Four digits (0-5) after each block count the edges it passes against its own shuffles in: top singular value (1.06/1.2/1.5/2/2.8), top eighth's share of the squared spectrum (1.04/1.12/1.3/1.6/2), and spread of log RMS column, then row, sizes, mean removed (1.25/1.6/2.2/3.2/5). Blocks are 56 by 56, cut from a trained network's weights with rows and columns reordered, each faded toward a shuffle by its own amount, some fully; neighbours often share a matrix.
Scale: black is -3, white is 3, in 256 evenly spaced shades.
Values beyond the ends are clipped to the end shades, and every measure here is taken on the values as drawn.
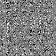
2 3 2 1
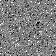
0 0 1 0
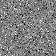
0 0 0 0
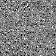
2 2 2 1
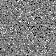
0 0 0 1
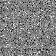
1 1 0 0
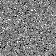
0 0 0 0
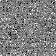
1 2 2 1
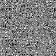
2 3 2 1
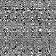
3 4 3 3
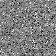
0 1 1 0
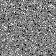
0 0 0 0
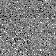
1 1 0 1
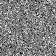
0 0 0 0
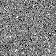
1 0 0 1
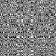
4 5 2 3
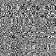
3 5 1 3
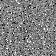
1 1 0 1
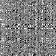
3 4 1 3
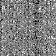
3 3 1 2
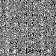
2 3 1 2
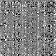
3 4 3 3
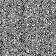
1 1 0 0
